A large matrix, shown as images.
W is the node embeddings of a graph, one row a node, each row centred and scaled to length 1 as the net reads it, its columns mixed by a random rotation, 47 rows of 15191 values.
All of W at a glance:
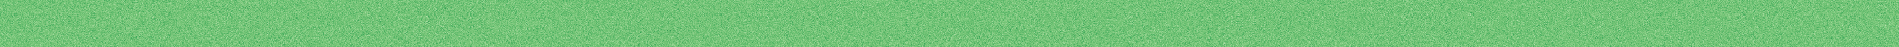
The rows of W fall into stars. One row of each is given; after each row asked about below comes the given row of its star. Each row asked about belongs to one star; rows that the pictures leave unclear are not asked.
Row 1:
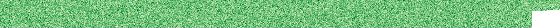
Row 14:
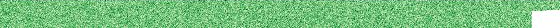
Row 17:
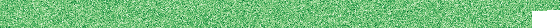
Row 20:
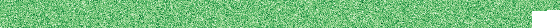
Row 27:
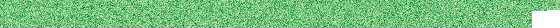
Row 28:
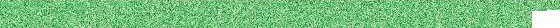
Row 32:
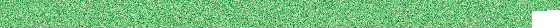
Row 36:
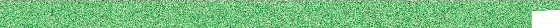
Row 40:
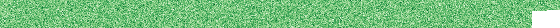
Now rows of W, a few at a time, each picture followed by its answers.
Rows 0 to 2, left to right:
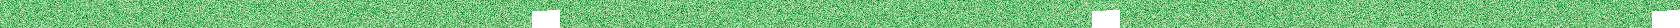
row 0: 28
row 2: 28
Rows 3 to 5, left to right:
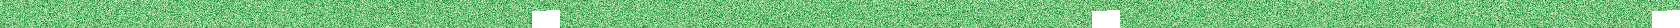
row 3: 27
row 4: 17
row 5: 20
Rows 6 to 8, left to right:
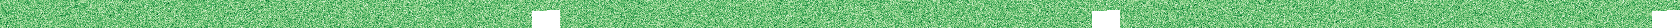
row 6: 14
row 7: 36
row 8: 20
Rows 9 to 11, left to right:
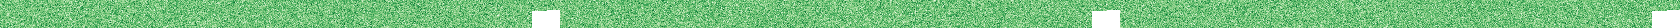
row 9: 27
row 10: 36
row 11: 40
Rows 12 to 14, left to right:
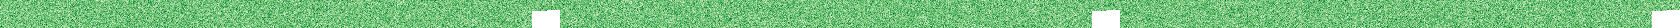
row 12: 28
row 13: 27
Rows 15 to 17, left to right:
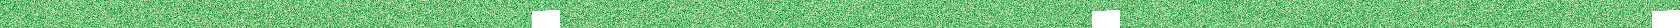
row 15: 14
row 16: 32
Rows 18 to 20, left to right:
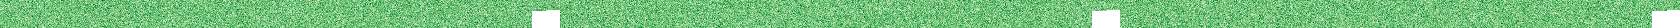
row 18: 36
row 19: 1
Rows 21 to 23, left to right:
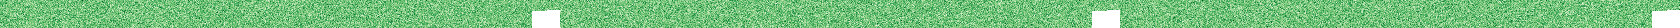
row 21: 32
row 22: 40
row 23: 32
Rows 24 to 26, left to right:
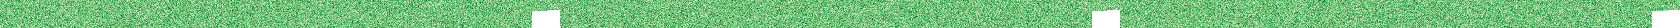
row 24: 40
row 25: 1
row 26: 14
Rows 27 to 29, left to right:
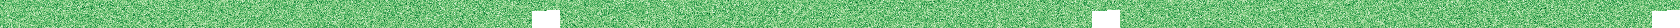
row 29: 27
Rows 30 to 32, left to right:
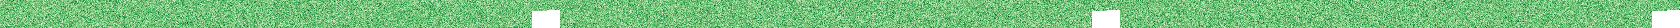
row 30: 17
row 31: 28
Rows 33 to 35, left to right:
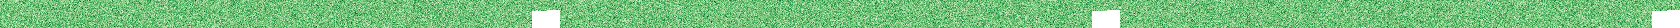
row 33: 27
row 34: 32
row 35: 14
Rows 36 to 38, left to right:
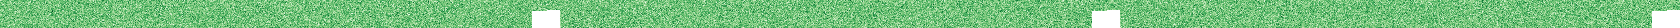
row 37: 20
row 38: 20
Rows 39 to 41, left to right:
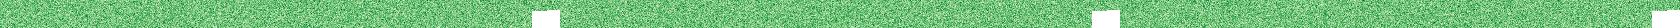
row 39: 28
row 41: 17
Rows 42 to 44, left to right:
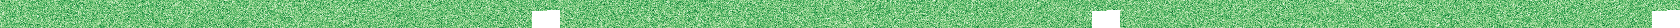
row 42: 36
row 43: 36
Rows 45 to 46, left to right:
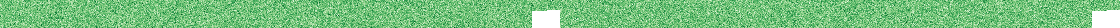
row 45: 27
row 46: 40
